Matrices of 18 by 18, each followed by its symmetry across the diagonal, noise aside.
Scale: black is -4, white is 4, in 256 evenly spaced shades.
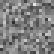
neither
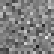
antisymmetric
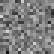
neither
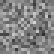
symmetric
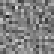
antisymmetric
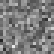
neither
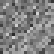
symmetric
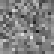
antisymmetric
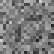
symmetric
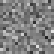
antisymmetric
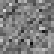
symmetric
